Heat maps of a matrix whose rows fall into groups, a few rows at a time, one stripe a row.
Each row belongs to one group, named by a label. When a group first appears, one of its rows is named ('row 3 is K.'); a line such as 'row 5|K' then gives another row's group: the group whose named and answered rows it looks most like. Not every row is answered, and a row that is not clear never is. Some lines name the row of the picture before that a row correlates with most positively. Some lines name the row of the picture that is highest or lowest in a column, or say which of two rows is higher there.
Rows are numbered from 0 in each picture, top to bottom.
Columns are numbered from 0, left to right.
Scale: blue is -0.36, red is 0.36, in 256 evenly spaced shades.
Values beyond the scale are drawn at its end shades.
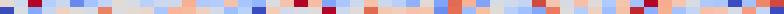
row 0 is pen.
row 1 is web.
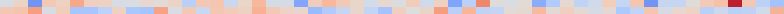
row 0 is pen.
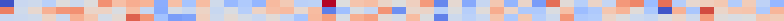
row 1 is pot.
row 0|web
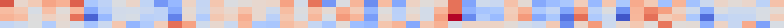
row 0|pot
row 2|pot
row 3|web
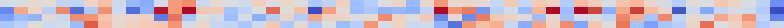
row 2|web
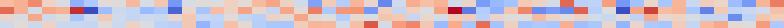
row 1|pot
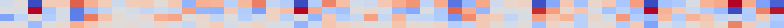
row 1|pen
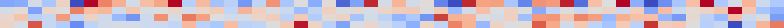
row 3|pen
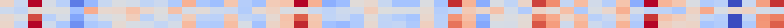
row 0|pen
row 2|pen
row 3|pen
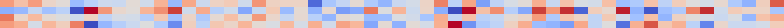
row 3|pot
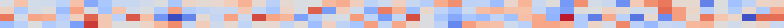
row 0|pot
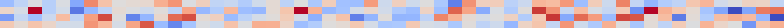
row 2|web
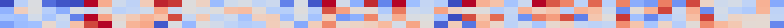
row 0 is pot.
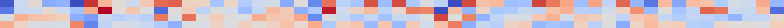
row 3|pot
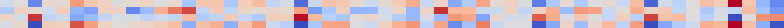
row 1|web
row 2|pen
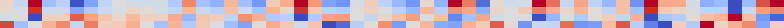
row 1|pen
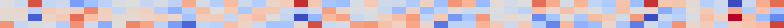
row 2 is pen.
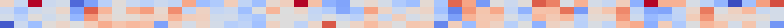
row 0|pen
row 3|web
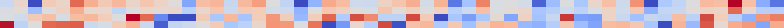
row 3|pot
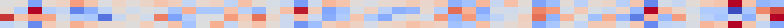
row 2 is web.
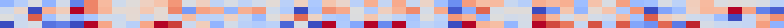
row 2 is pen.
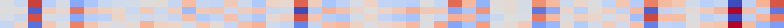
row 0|pen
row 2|pen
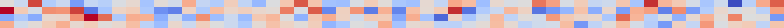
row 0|pen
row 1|pot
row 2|web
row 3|pot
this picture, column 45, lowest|0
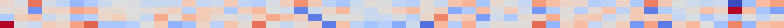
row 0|pen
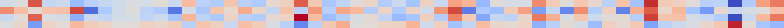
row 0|pen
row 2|pen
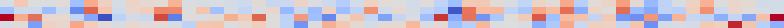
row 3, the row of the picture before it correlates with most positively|3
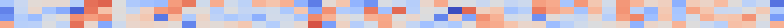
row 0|web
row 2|web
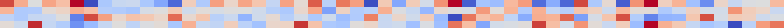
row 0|pot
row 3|pen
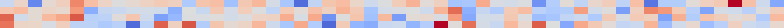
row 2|pot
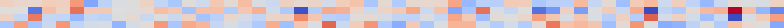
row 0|pot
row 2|pen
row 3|web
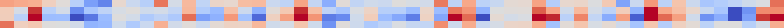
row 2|pen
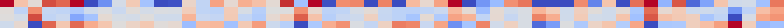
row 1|pen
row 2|pen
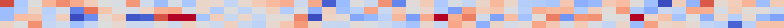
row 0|pot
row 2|web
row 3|pen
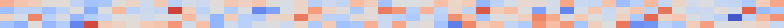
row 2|pen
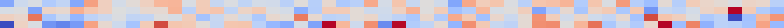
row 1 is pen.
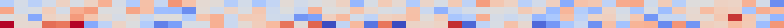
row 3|pot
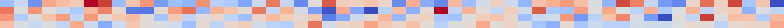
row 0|web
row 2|pot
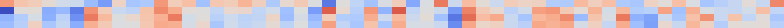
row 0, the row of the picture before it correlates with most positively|1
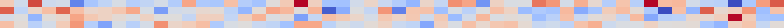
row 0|pen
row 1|pot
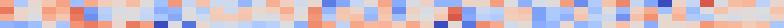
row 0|pot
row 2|pot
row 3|web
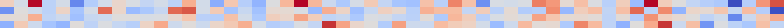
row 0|pen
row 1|web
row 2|pen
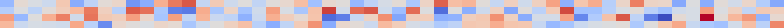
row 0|web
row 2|pot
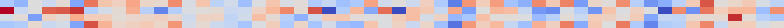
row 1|pot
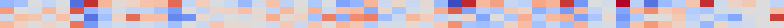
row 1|pot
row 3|pot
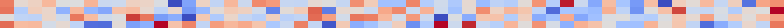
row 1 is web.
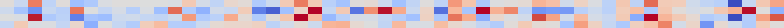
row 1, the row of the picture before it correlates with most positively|1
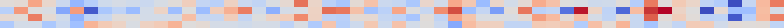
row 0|pen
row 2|pen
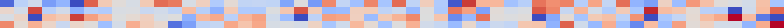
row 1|pen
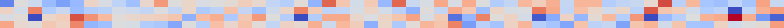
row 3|pot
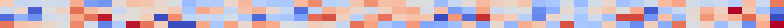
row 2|web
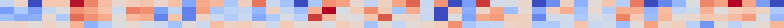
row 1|web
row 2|web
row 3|pot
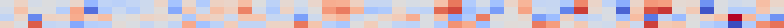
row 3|pen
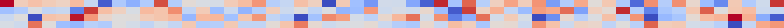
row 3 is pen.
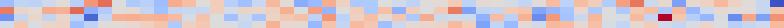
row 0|web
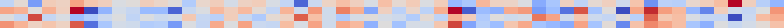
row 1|pot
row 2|pen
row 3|pot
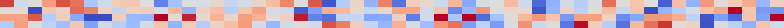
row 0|pot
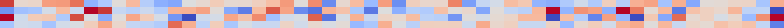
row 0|pot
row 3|web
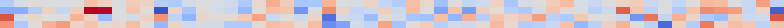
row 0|web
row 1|web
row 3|pot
